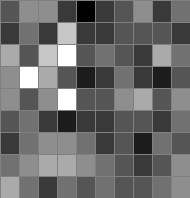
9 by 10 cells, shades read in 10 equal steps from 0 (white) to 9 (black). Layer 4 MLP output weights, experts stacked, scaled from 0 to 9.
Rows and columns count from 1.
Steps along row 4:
down up up up down down up up down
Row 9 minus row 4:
-1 5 4 -1 -2 -2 1 -1 -3 -2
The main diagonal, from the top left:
6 5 2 6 6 7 6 7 5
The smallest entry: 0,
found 3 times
